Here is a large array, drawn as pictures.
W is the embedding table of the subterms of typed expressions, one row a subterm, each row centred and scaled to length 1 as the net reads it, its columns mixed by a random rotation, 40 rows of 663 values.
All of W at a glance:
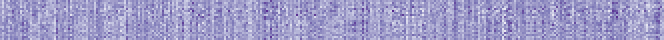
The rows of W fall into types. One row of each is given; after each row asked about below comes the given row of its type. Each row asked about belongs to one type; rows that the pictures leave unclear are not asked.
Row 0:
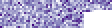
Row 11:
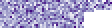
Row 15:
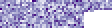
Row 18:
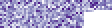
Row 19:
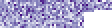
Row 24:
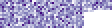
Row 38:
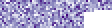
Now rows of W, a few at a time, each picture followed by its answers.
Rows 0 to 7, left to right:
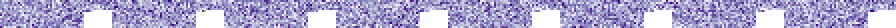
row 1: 15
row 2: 19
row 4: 0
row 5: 11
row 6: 0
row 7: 0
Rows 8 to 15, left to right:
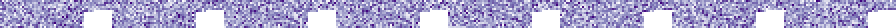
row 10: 11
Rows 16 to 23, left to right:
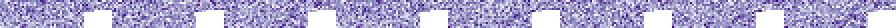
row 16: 19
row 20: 15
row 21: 38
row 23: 18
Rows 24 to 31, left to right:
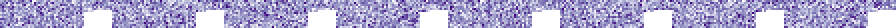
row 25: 38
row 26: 24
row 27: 0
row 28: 38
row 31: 18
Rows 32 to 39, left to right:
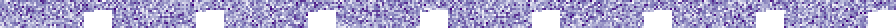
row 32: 19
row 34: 18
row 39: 24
